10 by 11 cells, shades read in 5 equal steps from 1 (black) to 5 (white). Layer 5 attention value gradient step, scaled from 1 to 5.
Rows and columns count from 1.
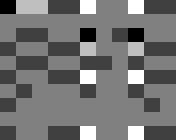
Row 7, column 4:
3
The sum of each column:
24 28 29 26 26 33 29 29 33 25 26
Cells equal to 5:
6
